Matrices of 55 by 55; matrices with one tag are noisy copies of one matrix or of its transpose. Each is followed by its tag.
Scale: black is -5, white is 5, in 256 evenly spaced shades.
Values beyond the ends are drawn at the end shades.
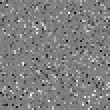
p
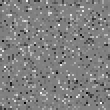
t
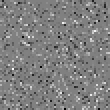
p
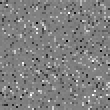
p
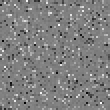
t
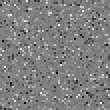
t
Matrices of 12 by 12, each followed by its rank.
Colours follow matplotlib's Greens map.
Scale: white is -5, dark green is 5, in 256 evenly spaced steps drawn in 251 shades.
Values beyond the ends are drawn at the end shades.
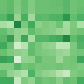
two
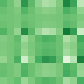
one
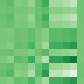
one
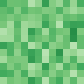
two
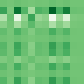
one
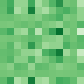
two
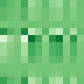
one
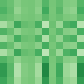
one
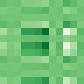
one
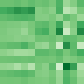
two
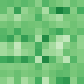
two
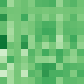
two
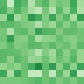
two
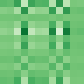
one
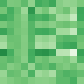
two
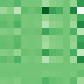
one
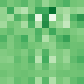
two
